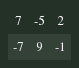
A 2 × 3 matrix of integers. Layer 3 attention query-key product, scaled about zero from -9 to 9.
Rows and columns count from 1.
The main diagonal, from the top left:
7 9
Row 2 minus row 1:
-14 14 -3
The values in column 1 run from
-7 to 7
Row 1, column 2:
-5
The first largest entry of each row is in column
1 2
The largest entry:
9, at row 2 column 2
